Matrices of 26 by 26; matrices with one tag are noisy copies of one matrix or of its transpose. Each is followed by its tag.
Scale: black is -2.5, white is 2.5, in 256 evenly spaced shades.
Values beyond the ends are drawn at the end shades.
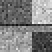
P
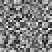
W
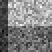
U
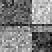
P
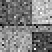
P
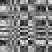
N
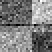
P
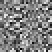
W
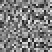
W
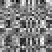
N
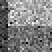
U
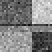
P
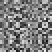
W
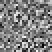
W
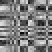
N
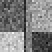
P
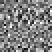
W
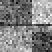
P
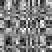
N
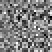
W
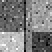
P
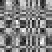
N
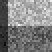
U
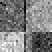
P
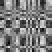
N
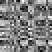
N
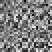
W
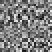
W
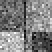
P
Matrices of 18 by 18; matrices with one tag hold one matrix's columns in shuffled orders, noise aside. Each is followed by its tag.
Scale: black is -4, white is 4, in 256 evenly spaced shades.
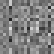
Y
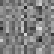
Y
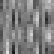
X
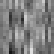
X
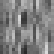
X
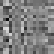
Y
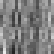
X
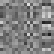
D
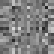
Y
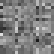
Y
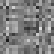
Y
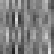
X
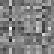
Y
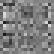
D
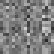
Y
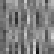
X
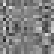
Y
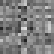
Y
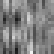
X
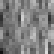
X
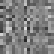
Y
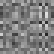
D
